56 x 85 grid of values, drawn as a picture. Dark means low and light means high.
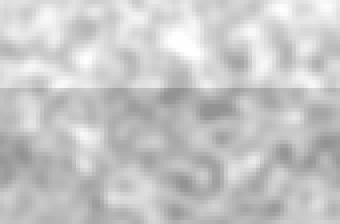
Seam: horizontal, 40% of the way down, the top part higher. Average level on the scale: 80%. Grain: blotchy.
